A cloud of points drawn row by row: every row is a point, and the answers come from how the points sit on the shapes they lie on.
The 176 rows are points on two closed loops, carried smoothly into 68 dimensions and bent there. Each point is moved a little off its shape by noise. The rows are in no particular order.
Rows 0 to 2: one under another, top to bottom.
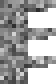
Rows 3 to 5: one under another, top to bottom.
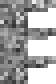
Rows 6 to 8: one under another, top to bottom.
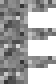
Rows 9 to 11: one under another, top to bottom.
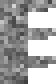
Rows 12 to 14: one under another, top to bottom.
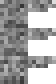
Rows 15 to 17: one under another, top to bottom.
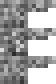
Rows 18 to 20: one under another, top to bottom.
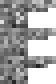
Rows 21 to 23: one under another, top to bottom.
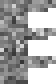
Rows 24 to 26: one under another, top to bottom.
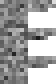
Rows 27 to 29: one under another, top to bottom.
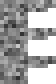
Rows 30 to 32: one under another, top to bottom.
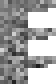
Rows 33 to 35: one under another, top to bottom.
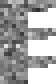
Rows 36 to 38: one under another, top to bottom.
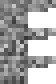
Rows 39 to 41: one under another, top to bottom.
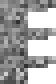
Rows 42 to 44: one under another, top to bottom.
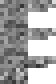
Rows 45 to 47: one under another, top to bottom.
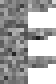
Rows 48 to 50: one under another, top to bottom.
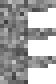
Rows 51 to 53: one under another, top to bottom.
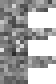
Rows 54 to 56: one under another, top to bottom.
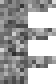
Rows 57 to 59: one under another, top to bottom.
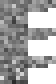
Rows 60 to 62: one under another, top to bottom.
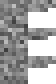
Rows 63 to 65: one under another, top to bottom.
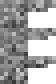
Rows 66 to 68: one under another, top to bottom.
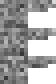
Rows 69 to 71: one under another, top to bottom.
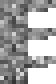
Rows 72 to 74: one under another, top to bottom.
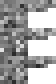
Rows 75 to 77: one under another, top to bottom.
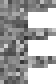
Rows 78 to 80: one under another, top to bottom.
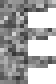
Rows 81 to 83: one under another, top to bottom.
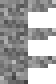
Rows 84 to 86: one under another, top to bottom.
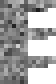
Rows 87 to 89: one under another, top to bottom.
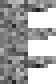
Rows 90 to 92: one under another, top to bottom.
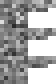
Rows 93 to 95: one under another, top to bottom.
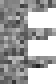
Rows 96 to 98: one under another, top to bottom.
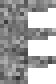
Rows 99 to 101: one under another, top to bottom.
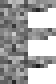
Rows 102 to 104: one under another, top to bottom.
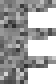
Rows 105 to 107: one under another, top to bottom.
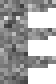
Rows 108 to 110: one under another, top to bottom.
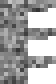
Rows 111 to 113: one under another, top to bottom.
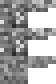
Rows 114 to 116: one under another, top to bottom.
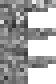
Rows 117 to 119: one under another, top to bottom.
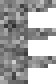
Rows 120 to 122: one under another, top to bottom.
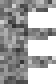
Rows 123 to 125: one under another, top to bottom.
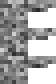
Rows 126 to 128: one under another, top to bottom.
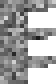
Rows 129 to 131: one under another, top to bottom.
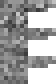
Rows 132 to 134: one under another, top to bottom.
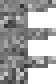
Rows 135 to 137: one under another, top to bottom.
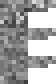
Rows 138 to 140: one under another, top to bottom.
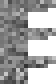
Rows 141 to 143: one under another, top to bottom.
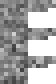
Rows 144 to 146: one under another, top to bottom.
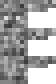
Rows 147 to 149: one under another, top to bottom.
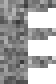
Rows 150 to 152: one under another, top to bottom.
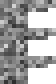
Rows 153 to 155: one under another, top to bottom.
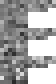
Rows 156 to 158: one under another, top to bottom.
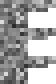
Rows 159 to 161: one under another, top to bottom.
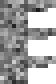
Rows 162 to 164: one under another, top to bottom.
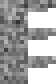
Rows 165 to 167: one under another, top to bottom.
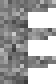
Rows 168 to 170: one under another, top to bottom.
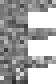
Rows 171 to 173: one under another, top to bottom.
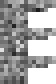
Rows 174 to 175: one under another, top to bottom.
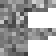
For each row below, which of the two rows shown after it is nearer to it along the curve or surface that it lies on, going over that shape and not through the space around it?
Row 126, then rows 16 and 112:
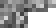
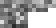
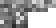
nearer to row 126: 112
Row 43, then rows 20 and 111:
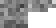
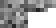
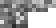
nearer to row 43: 20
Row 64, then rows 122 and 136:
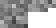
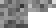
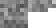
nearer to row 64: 122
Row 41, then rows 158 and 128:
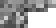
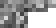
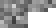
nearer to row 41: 158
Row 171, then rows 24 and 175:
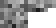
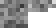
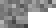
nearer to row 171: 24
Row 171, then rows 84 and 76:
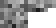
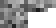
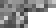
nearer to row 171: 84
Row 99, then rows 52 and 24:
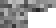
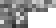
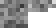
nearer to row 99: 24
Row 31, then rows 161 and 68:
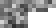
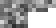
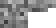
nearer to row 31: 161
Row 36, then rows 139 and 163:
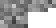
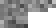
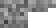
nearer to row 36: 139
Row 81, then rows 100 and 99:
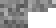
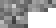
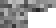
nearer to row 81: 99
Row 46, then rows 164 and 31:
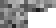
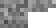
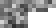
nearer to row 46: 164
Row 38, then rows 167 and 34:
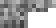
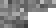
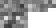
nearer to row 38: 167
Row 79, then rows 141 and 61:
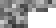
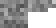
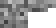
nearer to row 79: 141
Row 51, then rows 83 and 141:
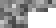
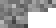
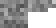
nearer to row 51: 83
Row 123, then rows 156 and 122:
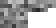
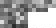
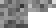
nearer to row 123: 122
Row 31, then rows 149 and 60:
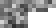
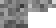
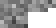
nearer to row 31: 60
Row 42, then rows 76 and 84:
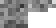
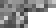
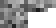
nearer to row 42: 84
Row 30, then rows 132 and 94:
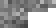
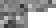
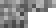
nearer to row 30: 94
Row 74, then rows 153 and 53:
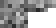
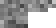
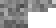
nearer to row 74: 53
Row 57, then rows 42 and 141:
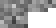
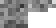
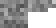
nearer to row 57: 42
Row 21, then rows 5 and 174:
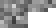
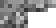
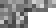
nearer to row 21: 174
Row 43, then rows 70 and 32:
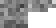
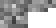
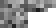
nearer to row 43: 70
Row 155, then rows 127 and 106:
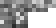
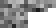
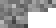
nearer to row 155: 106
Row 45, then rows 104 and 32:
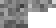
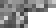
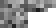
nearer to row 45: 32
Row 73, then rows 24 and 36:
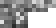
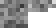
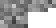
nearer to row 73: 36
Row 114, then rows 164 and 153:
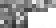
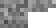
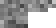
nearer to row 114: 153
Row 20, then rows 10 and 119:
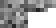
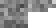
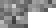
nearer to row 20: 10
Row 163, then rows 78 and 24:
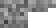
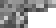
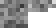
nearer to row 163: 24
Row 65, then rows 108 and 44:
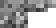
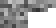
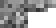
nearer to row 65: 44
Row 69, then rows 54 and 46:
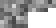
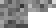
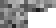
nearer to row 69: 54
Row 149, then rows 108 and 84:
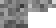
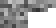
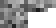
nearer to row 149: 108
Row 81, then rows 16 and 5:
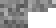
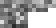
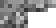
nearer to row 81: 5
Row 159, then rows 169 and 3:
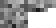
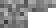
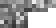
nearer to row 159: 169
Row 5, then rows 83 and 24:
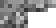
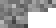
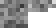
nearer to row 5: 24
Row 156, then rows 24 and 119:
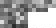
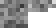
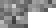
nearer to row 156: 119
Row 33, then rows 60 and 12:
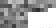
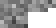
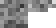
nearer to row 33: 12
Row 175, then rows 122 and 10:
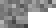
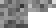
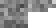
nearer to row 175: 122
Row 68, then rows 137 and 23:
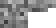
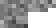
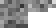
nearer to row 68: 23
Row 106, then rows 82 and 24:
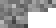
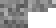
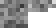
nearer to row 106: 24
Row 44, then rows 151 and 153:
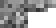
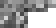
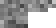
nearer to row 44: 151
